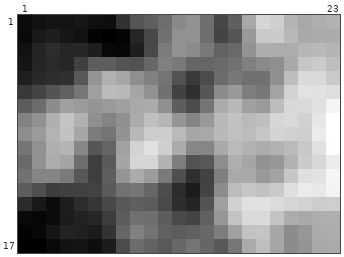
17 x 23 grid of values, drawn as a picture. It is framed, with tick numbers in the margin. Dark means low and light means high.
Lone odd cells: none. Ninth with the highest average: middle right. Slope: up to the right.
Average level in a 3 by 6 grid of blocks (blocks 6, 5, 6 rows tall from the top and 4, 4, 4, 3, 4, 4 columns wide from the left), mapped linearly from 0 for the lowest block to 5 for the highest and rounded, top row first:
0 1 2 2 3 4 | 3 3 4 3 4 5 | 0 1 2 2 4 4
